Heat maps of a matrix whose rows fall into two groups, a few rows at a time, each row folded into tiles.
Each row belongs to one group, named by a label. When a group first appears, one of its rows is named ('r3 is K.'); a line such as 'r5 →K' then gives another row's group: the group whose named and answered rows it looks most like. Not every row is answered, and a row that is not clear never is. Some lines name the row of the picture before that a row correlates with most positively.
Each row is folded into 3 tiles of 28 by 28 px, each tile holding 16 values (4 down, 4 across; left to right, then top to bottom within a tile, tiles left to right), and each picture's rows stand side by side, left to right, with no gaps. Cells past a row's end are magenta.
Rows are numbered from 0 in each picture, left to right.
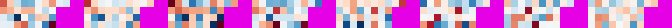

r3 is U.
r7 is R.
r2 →U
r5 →R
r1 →U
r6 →R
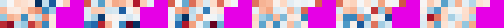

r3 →U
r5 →R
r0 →R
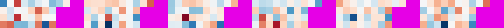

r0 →R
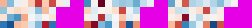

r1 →R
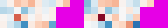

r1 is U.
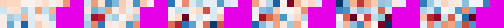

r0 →U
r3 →R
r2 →R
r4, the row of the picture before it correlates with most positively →1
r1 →R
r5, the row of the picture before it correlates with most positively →1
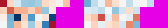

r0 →U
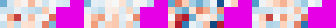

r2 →R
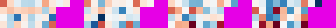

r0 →U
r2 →U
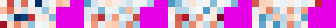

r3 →U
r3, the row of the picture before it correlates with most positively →0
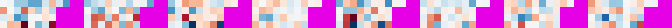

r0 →U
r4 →R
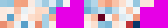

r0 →R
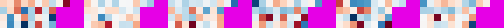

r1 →U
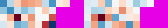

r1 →R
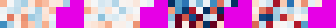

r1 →U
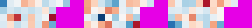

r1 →U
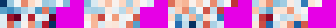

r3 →R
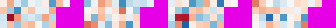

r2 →R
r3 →U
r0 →R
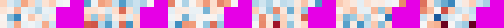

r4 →U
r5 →U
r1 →R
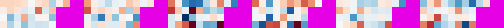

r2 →U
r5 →R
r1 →U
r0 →U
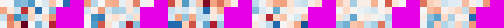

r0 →U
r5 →U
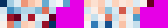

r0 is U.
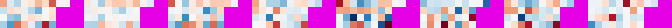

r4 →U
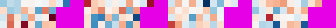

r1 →U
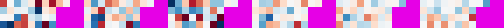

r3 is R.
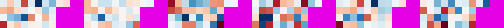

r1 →U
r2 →U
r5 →U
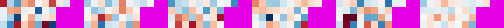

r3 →U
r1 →R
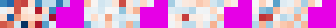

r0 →R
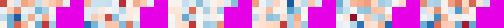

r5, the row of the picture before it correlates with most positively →1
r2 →U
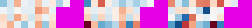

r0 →R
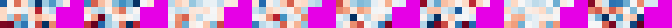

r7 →U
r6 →R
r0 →R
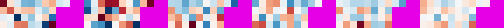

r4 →U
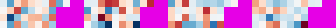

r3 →U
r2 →R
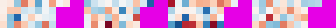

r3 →R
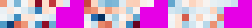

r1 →U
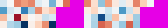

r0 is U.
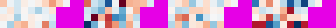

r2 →R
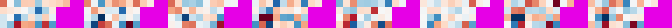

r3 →R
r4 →R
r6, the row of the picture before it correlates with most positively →0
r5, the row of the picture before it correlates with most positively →0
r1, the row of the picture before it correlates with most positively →0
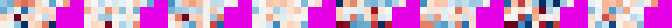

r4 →R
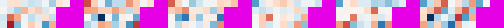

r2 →U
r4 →R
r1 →U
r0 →R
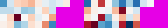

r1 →R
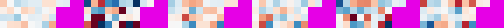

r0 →U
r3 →R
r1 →R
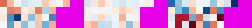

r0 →U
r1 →R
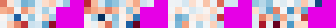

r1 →U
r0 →U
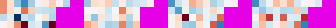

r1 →R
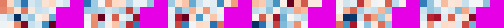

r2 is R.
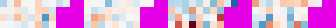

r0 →R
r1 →R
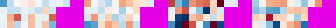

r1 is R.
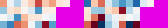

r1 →R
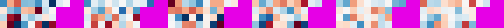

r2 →U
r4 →R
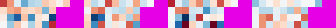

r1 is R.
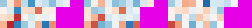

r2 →R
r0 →R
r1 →R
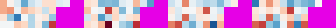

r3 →R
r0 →U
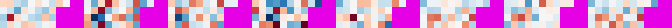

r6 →R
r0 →R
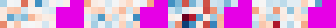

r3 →U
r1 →U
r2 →R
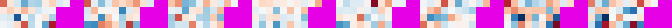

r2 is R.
